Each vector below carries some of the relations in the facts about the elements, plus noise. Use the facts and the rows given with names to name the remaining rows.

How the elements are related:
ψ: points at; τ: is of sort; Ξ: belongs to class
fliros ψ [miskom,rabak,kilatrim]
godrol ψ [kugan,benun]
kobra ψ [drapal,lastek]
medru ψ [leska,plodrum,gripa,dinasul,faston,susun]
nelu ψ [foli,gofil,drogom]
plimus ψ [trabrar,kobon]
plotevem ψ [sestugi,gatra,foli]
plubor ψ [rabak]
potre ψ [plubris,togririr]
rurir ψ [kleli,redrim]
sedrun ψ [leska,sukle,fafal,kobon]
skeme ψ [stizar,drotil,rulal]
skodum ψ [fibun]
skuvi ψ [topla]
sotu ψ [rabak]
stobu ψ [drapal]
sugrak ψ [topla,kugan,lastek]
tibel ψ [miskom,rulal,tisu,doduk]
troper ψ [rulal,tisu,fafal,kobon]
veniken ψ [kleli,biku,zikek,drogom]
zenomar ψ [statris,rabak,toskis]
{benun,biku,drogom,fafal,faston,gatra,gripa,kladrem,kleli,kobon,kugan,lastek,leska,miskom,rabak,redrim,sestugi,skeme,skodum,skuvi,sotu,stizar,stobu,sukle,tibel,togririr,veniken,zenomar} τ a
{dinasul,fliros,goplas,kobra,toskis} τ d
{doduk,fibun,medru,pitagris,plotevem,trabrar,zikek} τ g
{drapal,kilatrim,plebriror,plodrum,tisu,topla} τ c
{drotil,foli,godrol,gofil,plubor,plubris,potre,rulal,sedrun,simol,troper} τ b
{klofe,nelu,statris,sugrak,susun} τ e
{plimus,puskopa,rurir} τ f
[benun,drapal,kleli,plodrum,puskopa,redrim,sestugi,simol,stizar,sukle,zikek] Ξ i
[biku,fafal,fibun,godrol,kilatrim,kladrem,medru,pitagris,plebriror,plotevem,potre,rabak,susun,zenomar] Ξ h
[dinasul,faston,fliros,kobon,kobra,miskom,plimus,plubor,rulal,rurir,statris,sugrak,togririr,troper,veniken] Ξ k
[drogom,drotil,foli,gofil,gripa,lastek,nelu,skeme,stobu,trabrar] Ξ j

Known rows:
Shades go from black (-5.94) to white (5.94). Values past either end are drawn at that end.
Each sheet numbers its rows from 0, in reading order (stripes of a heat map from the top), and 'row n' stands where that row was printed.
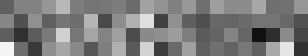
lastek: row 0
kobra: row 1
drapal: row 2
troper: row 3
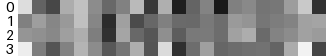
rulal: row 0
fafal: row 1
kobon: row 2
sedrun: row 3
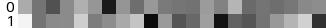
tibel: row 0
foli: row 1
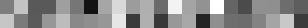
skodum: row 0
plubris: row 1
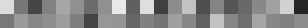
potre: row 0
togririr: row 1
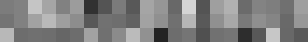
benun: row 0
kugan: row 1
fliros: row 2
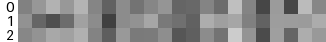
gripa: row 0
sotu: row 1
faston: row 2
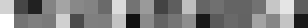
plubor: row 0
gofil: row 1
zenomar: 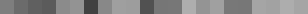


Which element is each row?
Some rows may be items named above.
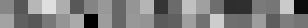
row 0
medru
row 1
skeme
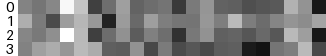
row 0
doduk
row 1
tibel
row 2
doduk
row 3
susun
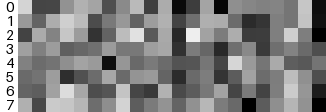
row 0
drotil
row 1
medru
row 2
fibun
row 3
goplas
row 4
stizar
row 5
toskis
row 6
trabrar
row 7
plotevem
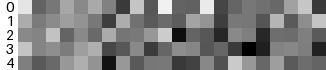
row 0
godrol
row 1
kleli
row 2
dinasul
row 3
nelu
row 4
stizar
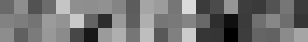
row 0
topla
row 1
sugrak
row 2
rurir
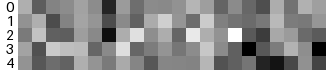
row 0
veniken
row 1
skuvi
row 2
skodum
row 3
plotevem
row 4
plebriror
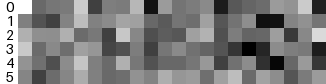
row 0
gofil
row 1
kilatrim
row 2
redrim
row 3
nelu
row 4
tisu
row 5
stobu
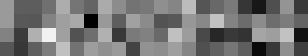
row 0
plebriror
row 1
skeme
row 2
zikek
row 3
drapal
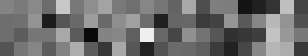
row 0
plodrum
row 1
toskis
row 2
plimus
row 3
statris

